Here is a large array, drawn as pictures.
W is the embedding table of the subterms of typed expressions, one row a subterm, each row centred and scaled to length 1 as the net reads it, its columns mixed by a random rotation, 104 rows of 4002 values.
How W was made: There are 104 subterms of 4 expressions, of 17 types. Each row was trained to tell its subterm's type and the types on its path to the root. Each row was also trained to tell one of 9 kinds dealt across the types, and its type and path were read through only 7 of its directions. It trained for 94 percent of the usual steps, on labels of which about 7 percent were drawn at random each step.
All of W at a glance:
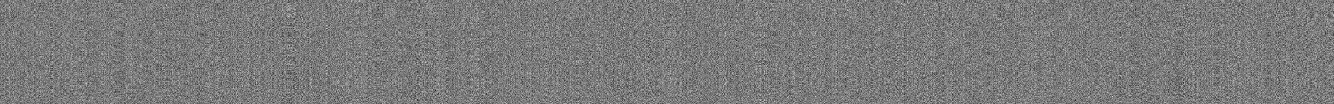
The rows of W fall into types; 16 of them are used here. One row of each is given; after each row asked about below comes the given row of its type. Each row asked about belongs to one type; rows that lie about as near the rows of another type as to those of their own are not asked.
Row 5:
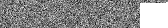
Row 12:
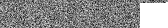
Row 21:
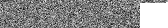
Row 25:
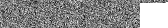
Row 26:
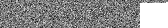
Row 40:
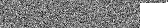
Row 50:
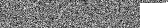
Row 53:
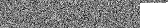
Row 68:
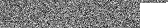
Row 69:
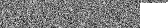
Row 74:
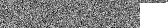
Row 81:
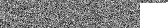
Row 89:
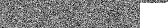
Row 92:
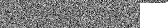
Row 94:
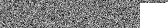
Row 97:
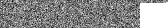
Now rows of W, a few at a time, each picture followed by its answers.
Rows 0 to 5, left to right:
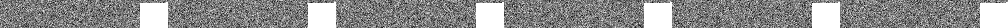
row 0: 40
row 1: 74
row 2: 25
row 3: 97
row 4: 53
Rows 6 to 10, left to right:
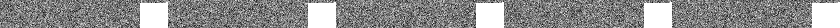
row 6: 69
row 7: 92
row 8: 5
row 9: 97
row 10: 97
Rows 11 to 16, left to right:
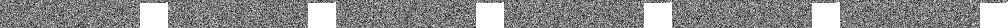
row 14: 97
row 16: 5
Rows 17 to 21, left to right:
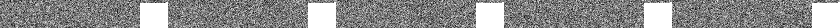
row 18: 68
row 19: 68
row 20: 69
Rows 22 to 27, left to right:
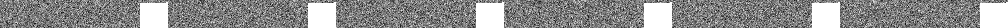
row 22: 92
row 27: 5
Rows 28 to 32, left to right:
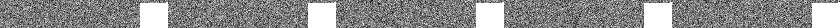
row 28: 26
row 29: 5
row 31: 92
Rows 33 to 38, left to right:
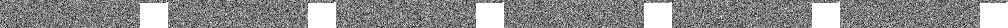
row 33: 40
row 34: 25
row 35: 25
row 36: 53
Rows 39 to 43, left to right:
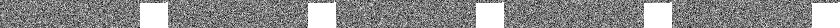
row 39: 69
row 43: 74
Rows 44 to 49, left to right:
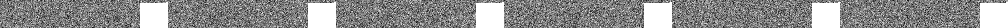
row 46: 40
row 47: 92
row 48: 69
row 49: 26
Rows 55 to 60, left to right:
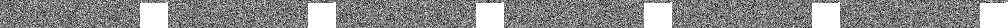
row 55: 69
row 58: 68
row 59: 68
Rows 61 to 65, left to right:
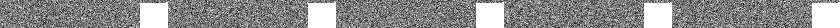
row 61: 92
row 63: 89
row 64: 5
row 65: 68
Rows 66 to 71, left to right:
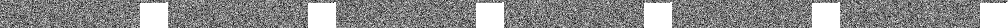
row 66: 12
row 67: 5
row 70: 26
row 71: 89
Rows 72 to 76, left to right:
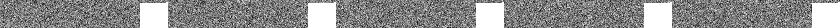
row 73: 25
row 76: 40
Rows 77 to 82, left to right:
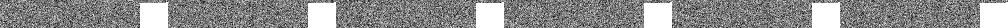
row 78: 25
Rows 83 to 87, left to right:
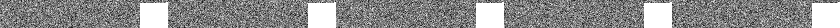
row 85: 12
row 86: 26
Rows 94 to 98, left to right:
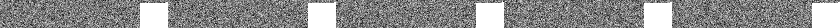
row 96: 40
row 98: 53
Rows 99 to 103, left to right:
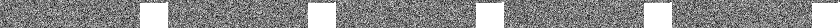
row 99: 25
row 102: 68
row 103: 40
